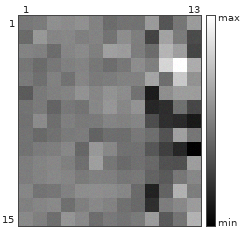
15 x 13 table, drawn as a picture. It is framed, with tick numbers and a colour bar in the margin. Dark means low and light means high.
Mirror symmetry: none. Seam: vertical, 70% of the way across, the left part calmer. Ninth with the lowest average: middle right. Ninth with the highest average: top right.
